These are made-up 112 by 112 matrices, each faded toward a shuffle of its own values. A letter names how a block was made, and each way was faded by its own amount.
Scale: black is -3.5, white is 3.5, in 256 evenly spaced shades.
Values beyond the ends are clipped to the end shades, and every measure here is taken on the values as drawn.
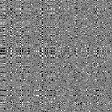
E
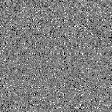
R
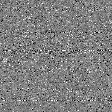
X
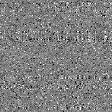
R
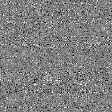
R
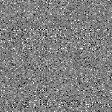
R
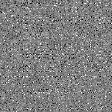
R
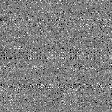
R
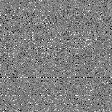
R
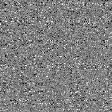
R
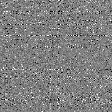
R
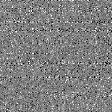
R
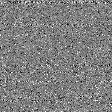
X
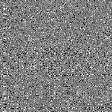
R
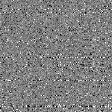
R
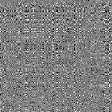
E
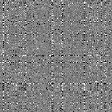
E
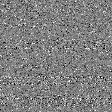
X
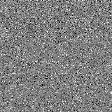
X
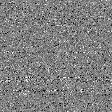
X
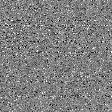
X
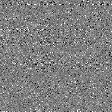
R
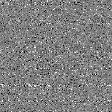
R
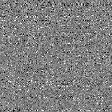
R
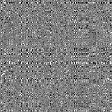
E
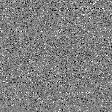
X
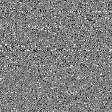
X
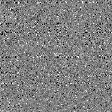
R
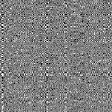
E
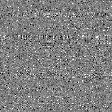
R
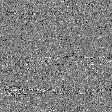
X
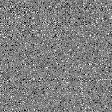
R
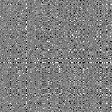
E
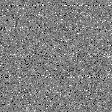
X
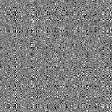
E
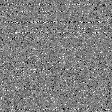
X
